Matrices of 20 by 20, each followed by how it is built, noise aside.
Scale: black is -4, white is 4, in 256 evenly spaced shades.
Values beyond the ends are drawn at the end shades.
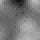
smooth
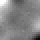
smooth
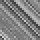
Toeplitz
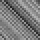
Toeplitz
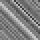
Toeplitz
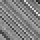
Toeplitz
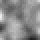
smooth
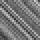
Toeplitz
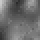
smooth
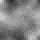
smooth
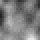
smooth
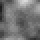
smooth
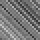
Toeplitz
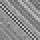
Toeplitz
